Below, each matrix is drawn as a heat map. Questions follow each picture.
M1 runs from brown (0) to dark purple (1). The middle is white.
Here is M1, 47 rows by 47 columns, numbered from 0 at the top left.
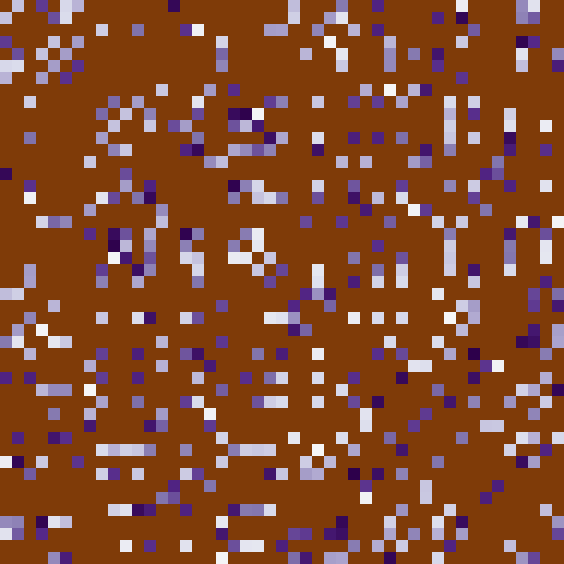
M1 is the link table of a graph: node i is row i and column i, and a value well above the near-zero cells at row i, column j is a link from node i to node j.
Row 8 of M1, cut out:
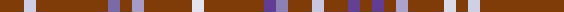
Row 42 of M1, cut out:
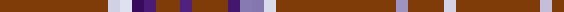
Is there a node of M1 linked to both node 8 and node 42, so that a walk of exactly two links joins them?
yes
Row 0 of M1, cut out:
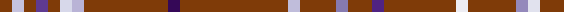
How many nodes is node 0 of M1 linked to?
11
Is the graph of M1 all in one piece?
yes
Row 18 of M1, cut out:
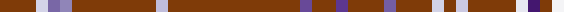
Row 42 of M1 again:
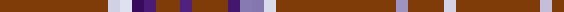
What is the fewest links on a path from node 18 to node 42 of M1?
4
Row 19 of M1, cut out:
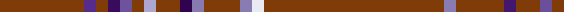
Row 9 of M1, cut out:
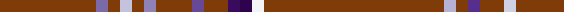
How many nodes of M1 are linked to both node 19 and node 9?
7
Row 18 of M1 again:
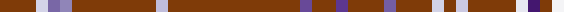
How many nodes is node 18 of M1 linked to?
12
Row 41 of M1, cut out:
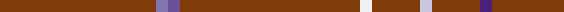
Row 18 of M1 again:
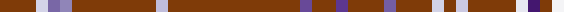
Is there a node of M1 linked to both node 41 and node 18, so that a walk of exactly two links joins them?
yes
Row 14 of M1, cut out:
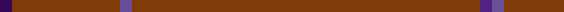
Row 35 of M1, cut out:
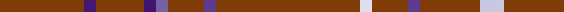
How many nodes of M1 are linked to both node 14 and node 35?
2
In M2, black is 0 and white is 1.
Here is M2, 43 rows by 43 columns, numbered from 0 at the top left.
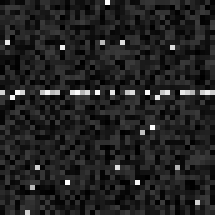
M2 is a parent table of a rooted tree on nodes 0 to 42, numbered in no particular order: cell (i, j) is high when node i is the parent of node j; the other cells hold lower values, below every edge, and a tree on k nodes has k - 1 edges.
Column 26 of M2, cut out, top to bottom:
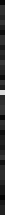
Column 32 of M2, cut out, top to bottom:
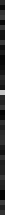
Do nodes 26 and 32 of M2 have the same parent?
yes
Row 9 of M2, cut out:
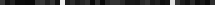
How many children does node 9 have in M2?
2
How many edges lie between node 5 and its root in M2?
2
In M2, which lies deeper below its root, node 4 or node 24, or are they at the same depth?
node 24
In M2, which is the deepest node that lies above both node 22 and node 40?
18
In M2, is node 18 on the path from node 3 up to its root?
yes
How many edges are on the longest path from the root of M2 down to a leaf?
2
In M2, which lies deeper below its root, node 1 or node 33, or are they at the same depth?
node 1
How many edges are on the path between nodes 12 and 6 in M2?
4
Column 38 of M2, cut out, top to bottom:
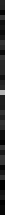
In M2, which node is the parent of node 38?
18
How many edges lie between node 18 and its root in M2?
0
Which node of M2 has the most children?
18
